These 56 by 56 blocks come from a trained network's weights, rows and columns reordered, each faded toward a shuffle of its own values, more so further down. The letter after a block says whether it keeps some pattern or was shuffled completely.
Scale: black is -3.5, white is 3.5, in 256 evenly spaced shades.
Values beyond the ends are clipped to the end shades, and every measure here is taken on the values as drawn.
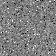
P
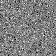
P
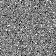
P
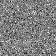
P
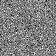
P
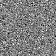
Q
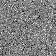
P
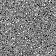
P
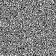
Q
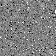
Q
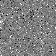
Q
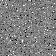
P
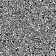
Q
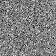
P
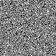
P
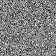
P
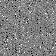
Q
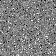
P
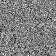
P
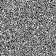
P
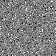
P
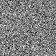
P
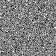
P
